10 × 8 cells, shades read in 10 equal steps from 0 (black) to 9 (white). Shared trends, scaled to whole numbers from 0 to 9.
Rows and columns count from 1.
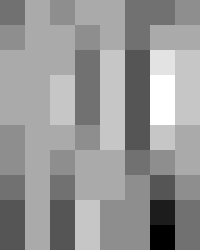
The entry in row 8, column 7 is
3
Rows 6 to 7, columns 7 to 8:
7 6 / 5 6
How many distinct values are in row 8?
4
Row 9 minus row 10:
0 0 0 0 0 0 1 0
